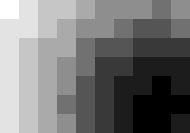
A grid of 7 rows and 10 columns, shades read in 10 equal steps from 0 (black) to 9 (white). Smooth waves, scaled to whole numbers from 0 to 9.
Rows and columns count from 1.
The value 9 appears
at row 1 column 1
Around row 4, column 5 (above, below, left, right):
4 3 5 2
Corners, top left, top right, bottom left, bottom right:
9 5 8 1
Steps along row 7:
down down down down down down down same up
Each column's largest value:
9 8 7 7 6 5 5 5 4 5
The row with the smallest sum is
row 6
